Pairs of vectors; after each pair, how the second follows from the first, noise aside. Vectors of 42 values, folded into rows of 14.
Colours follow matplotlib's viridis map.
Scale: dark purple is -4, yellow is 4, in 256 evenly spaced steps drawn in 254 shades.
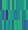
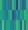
shuffled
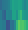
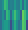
shuffled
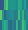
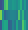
copied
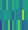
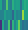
copied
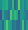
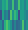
copied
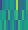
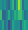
shuffled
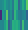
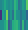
copied
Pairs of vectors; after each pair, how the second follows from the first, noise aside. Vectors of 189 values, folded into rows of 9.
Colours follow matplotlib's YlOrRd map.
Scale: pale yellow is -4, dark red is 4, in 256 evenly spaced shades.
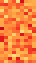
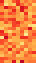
wrapped around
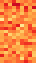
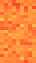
shrunk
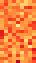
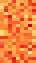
wrapped around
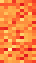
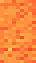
shrunk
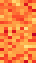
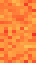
shrunk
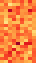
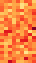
wrapped around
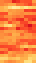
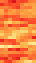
wrapped around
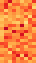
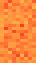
shrunk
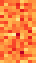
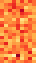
wrapped around
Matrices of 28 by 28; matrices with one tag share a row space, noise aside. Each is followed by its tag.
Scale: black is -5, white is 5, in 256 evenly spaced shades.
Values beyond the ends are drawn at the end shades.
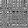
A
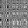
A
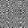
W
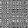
A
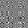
W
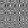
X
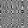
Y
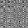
X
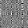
Y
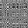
A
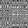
A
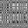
A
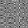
X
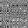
A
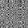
W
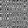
A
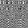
W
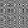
X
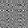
W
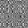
W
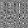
X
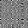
Y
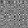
X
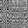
A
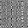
Y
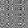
W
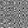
X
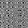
W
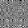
W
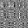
X
